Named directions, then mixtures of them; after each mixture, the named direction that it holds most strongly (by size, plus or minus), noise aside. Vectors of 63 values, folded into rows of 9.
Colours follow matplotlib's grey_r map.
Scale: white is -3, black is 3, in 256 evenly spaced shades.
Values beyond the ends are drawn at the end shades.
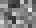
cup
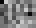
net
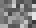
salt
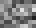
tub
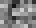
cup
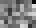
salt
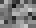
cup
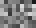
salt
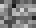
tub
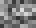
tub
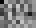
net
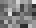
salt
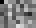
net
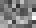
tub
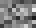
tub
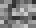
tub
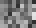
salt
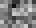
cup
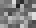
salt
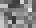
cup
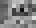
tub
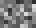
tub
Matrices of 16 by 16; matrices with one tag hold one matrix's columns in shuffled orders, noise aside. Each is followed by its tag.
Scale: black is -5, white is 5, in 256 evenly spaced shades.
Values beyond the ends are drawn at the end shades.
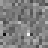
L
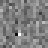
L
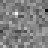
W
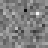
W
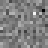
W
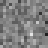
L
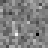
L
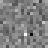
L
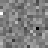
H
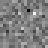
W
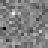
H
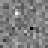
H
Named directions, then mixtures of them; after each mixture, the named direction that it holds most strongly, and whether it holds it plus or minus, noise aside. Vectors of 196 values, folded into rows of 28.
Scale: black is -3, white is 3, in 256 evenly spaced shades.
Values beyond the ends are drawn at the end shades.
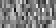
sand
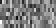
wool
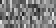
wool, plus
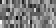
wool, plus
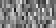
sand, plus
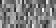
sand, plus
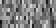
wool, minus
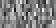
sand, plus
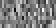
sand, plus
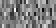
sand, minus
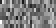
wool, plus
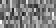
wool, plus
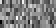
wool, minus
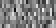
sand, plus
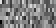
wool, minus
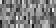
wool, minus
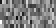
wool, plus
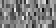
sand, minus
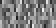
sand, plus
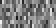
wool, plus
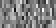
sand, plus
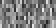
sand, plus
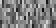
sand, minus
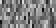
wool, minus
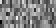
wool, minus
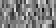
sand, minus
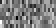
wool, plus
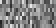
wool, minus
